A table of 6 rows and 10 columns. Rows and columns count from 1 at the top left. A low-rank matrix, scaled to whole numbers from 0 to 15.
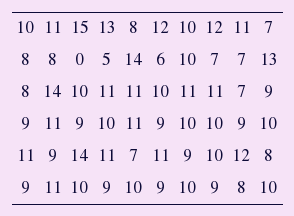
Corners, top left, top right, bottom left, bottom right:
10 7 9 10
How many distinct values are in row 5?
7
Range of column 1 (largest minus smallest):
3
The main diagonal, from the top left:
10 8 10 10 7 9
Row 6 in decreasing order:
11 10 10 10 10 9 9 9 9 8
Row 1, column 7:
10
